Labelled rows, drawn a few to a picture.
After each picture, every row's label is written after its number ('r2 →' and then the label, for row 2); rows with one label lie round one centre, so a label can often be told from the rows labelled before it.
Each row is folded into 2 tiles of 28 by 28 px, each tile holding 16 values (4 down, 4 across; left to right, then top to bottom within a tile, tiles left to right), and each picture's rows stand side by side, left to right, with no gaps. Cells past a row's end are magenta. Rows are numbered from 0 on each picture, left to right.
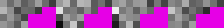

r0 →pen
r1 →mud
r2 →mud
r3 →pen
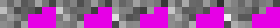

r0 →pen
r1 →pen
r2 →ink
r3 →pen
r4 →ink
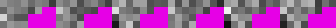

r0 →ink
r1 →pen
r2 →mud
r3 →pen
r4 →mud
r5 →mud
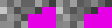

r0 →pen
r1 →pen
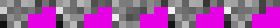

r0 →mud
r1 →mud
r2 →ink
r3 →mud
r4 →mud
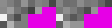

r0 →ink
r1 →ink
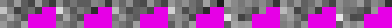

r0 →pen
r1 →pen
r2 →pen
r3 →pen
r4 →ink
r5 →pen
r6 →ink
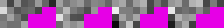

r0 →pen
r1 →ink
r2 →mud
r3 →mud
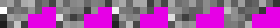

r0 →mud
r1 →ink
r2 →mud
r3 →ink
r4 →pen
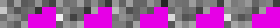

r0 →pen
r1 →ink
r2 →pen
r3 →ink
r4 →ink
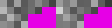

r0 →pen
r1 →pen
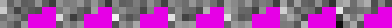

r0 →pen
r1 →ink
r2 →ink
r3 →ink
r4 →ink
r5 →pen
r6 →mud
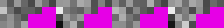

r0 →pen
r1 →mud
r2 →pen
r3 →mud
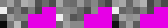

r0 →mud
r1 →ink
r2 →mud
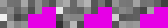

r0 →ink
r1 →mud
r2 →ink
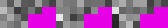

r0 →pen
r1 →ink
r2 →mud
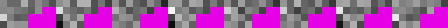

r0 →ink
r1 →mud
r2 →pen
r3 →mud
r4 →pen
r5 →pen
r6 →mud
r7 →ink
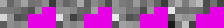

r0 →ink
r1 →ink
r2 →ink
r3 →mud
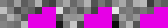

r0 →pen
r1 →mud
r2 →mud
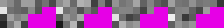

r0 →mud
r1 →mud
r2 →ink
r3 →ink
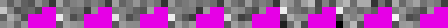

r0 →pen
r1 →ink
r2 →ink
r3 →ink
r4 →ink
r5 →mud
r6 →mud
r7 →ink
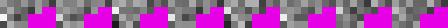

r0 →ink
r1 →ink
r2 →mud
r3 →ink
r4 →mud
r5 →ink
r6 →pen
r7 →pen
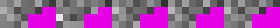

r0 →pen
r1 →ink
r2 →pen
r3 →pen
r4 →pen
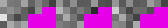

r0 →ink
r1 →pen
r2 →pen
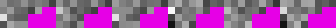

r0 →ink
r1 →pen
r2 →ink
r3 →mud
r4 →pen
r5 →mud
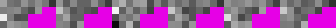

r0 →ink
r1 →pen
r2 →mud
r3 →pen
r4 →ink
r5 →pen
